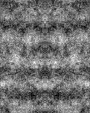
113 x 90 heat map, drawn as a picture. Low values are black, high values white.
Stripes running across repeat 5 times from top to bottom. There is no overall slope. The field is mottled with small blotches. The left and right halves mirror each other.
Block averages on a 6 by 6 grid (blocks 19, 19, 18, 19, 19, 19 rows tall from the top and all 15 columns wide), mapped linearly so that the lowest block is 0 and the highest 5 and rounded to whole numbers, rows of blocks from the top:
022220
101101
552255
344443
523325
230032
